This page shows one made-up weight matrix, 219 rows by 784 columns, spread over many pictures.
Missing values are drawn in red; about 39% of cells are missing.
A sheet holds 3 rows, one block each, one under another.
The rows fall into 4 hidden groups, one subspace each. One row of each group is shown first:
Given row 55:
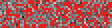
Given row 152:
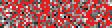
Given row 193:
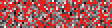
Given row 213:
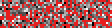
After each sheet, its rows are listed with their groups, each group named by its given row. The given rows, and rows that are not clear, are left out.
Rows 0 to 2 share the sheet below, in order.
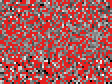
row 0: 152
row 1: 193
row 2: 152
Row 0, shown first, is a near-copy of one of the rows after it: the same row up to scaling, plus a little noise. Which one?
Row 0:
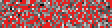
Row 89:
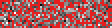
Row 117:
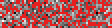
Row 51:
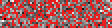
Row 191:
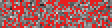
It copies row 191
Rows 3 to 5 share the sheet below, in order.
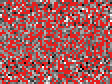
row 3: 213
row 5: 193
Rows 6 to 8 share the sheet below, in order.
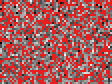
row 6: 152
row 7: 213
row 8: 152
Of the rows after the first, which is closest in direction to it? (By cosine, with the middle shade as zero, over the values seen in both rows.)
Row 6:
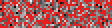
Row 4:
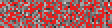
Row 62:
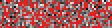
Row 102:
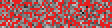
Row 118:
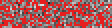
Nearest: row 62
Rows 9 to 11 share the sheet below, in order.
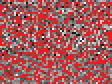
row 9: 193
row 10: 193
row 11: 213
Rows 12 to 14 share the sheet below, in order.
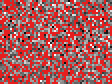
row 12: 55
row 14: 193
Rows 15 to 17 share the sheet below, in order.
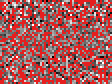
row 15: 55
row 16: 152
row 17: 213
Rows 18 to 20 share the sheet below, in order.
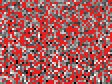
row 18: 55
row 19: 152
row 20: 152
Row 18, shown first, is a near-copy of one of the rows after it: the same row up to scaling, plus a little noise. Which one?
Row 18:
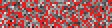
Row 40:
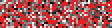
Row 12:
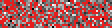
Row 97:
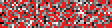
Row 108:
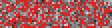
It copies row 12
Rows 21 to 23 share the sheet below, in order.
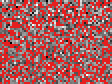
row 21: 55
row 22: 213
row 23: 55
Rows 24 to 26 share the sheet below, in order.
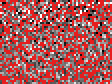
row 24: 213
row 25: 152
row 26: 152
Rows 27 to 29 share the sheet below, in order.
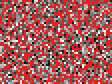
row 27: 55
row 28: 213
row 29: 193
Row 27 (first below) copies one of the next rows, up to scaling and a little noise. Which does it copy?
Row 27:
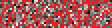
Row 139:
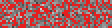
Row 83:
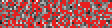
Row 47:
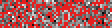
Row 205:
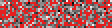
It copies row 83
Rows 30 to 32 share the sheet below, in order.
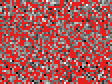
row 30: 55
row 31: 213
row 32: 193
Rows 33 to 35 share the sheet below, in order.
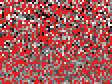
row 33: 152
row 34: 152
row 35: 193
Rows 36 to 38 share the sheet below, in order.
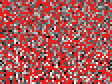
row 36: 152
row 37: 193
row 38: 152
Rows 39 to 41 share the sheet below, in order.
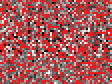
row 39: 55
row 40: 55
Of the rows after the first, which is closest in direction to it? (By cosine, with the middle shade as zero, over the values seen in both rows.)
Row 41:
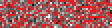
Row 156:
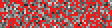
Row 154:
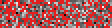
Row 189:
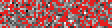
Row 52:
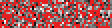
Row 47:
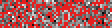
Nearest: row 156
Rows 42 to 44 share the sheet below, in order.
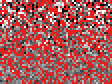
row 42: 55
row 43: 152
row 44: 213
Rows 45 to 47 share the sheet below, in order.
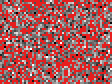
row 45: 152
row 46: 152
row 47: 55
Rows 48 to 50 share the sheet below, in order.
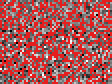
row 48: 55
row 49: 193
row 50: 55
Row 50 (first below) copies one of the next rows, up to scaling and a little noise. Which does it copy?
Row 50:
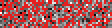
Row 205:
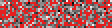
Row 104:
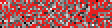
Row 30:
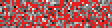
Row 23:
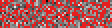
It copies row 30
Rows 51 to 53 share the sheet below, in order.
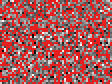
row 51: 152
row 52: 55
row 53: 213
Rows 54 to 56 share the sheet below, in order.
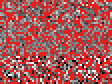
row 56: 193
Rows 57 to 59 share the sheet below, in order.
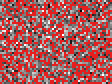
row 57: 193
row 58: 193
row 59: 152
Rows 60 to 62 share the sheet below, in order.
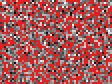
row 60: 193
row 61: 152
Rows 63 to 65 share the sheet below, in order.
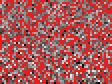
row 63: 55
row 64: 193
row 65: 193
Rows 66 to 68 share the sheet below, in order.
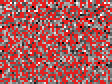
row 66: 213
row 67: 55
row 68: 213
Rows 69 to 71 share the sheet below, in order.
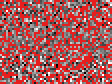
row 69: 152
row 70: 55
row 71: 152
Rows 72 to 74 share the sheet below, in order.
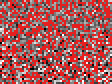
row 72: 55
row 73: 213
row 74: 213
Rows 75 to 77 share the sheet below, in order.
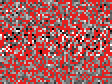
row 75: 152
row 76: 193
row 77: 193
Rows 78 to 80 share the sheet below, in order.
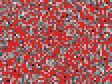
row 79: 152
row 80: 55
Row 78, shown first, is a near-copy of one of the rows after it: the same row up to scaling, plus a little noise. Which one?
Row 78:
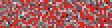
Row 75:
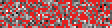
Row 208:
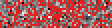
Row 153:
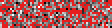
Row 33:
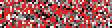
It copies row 208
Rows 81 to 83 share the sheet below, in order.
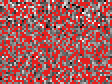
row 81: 193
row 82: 193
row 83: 55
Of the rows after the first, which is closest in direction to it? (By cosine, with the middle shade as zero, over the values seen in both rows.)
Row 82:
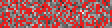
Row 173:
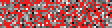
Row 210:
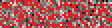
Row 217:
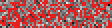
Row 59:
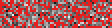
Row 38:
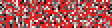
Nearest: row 38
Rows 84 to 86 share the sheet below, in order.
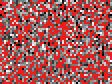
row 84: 213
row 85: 55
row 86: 152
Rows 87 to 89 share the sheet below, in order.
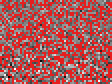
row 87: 193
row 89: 152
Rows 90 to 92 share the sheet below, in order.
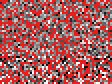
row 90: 193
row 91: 213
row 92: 193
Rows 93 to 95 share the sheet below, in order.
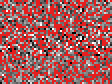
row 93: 193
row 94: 193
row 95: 55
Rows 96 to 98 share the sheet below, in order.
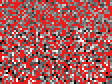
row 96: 55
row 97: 55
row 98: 55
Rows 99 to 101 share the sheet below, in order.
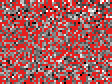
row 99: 213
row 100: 193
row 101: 213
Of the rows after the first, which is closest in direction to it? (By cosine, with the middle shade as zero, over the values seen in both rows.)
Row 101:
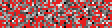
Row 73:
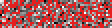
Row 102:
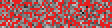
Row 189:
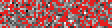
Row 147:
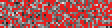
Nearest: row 102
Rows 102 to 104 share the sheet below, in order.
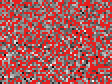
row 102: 193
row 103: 193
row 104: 55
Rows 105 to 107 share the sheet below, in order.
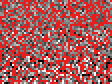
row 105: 193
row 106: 193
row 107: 152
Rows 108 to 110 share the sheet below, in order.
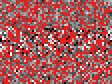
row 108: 55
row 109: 55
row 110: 193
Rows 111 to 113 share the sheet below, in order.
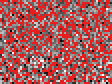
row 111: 213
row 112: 213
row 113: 152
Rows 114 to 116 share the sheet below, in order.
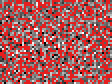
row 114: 55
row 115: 55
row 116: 193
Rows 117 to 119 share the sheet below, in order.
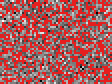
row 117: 152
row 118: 152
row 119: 193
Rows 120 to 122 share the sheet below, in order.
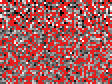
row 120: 213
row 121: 193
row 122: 55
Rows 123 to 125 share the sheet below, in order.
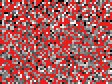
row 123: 55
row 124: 152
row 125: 213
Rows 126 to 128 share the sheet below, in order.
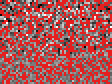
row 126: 152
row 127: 55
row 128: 193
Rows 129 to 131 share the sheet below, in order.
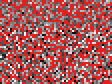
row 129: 213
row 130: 193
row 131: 152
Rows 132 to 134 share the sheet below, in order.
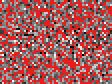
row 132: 213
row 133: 193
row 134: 213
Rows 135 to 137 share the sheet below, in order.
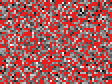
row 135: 193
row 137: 213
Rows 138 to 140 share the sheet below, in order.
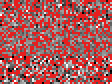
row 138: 213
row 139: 55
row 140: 152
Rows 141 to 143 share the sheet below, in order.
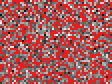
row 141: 213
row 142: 213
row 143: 152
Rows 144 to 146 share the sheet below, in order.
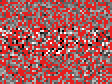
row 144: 193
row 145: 213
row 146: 55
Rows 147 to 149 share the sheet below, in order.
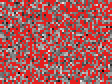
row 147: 152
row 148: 193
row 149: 213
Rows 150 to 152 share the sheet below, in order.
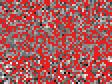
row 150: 193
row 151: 193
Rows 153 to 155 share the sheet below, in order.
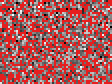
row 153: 152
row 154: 152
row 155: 213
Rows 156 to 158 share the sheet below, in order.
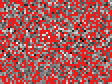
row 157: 193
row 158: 213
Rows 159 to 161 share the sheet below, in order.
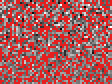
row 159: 213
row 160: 213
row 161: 55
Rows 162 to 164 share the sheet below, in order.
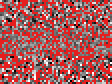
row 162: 152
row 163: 213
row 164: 152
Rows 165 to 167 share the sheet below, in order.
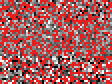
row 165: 193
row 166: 193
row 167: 213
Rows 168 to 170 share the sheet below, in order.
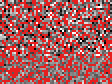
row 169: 193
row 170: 213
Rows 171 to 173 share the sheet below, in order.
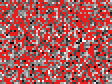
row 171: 55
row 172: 213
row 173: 55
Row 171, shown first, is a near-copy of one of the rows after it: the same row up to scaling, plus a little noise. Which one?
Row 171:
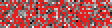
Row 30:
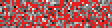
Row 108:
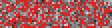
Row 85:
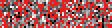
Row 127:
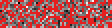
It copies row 108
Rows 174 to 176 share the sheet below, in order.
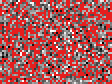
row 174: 213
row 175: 55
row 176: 55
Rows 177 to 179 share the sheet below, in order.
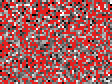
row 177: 213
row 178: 55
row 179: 213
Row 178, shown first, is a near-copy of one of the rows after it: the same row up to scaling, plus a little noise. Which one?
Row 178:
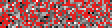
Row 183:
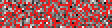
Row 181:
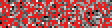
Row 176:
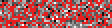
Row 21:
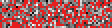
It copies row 181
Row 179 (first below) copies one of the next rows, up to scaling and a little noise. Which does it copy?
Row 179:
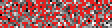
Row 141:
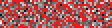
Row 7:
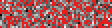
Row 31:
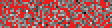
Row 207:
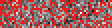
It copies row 7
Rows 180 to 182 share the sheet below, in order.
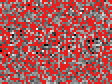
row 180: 213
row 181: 55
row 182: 193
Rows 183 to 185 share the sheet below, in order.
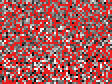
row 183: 55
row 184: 55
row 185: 55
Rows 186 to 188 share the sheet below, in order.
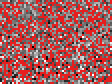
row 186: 193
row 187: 213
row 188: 55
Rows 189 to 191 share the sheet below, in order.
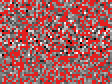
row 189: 213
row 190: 213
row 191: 152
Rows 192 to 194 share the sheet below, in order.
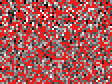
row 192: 152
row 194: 55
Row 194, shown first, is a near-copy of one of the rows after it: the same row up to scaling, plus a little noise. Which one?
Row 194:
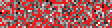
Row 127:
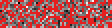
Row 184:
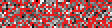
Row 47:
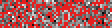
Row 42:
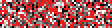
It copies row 42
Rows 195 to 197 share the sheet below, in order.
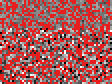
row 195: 213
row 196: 213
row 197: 213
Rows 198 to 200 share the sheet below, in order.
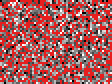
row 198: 213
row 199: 213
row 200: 193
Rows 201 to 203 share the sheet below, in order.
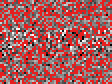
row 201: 55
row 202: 193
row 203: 193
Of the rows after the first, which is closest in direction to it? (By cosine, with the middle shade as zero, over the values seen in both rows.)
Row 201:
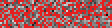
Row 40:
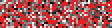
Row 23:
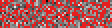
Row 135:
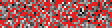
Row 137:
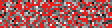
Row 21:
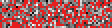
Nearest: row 135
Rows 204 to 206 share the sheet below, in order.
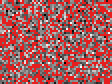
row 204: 152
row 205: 55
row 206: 193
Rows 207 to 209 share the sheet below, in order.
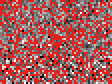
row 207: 213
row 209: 55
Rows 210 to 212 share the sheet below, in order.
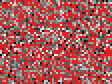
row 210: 213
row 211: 55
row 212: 213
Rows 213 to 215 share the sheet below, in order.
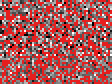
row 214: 193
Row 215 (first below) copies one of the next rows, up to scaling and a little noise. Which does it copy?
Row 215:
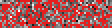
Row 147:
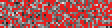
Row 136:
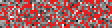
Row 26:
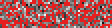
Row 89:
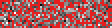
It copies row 136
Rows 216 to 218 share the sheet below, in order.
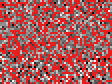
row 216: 213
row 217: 55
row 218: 213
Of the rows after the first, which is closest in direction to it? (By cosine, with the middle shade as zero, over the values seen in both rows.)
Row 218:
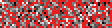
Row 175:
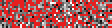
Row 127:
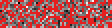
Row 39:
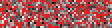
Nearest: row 175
